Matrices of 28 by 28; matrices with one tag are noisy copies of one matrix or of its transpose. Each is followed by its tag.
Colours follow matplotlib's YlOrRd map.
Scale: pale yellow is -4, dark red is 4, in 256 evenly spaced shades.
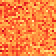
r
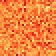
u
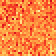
r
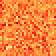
u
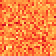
u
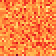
u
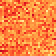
r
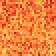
r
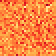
u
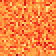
u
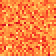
u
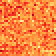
r
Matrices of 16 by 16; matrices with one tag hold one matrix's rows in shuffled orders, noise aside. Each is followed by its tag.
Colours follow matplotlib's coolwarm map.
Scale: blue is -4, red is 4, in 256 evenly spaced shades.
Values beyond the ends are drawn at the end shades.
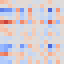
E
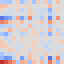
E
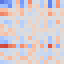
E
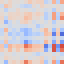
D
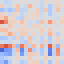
E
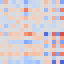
D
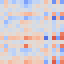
D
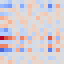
E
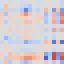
D
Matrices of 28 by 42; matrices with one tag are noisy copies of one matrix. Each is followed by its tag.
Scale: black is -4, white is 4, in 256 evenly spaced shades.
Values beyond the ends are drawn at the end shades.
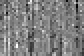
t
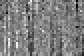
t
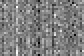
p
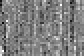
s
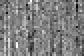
t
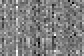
p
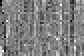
s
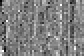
s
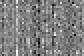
p
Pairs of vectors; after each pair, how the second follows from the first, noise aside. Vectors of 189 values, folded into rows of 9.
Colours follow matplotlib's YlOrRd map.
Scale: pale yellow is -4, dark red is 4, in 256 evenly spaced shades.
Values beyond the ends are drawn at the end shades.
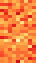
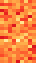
copied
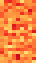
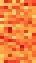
wrapped around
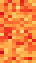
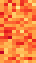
copied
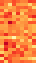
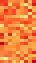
wrapped around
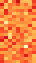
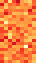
copied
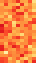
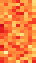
copied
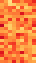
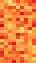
copied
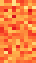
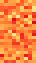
wrapped around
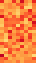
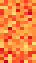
wrapped around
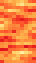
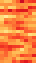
wrapped around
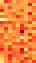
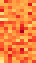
copied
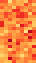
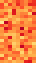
wrapped around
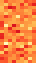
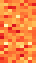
copied
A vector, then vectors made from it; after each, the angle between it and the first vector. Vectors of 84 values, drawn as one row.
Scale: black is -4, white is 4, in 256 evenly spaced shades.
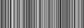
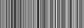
partly opposed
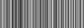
partly opposed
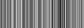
partly aligned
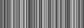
partly aligned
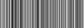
nearly opposite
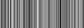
nearly parallel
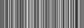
partly opposed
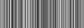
nearly opposite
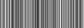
nearly opposite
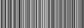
partly aligned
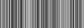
nearly opposite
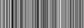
nearly opposite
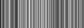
orthogonal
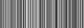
orthogonal
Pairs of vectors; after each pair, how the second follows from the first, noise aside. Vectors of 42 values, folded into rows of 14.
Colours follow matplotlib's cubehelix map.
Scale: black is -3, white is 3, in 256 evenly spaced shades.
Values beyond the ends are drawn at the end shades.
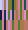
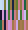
copied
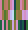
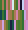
shuffled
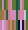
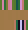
partly zeroed
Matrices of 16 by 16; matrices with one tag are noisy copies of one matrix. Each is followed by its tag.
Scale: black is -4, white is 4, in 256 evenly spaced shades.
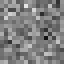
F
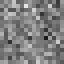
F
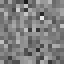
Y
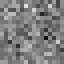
F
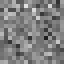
F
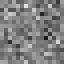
F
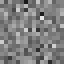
Y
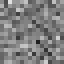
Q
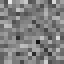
Q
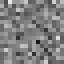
Q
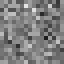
F
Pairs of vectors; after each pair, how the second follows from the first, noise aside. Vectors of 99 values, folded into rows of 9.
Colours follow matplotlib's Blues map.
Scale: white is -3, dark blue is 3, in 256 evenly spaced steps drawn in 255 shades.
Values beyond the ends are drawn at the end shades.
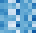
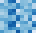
negated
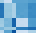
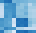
negated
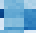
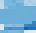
partly zeroed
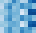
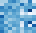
sign-scrambled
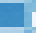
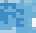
partly zeroed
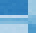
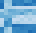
wrapped around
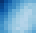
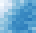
negated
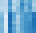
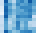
wrapped around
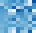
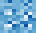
wrapped around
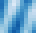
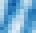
negated
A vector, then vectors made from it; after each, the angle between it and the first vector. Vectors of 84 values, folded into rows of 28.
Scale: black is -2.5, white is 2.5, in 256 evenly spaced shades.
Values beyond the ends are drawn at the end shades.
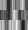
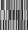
orthogonal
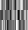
partly aligned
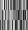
orthogonal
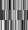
partly aligned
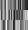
orthogonal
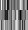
partly aligned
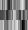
nearly parallel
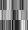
nearly opposite
